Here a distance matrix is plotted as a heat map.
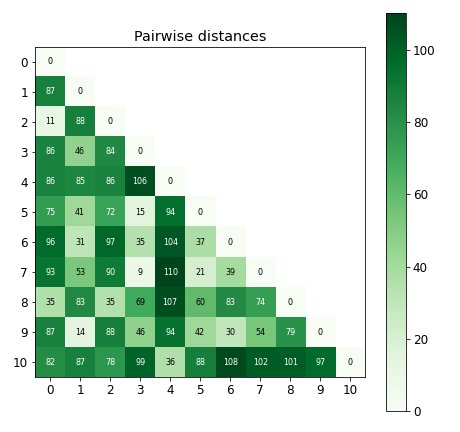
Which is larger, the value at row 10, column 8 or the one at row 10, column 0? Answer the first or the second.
the first
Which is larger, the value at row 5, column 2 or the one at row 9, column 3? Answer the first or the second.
the first
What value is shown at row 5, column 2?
72
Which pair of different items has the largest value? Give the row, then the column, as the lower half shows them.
7, 4
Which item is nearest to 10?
4
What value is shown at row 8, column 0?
35
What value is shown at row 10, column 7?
102
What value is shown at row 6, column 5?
37
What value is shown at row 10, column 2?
78
